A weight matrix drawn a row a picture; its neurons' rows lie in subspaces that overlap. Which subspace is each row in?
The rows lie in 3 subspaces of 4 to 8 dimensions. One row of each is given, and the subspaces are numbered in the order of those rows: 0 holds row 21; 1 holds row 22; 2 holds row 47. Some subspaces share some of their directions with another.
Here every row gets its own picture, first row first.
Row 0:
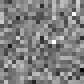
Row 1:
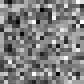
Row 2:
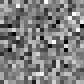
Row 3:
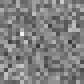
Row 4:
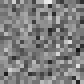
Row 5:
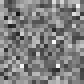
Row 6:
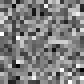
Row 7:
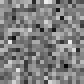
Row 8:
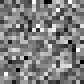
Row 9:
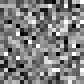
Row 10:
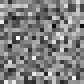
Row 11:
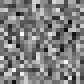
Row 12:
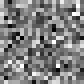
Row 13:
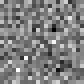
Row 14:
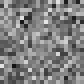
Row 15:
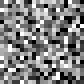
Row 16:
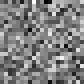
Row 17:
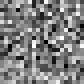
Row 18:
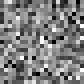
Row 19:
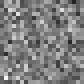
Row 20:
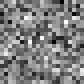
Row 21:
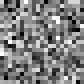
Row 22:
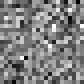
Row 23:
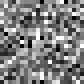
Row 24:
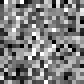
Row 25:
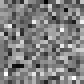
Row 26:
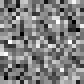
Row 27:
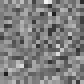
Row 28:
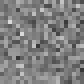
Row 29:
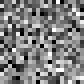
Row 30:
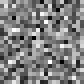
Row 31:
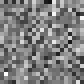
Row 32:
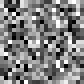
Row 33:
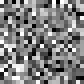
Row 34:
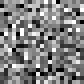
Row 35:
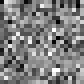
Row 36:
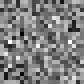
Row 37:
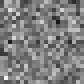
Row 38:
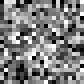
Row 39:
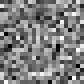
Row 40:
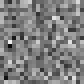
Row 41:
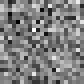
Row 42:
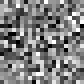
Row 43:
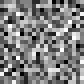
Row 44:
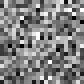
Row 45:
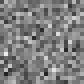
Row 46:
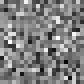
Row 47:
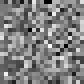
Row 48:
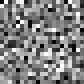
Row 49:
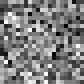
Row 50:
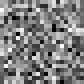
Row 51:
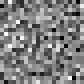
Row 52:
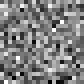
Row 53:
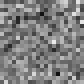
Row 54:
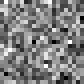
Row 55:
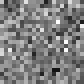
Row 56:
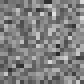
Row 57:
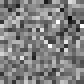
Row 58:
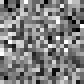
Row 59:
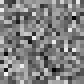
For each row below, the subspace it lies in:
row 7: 1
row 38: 1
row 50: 2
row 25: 1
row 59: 2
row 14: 1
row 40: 0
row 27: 1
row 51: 2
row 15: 2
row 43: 0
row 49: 2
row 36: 0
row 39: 2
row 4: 1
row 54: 2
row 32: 0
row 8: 2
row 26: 0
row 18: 1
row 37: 0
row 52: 2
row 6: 1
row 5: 0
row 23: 1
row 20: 1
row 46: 0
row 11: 0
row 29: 1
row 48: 2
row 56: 1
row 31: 1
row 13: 2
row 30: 1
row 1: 2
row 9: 1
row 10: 2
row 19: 0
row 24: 1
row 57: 0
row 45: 2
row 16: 2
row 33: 1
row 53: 1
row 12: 0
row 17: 2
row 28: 2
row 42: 0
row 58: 0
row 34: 1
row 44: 1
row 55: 0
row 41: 2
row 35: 0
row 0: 1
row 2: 0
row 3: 0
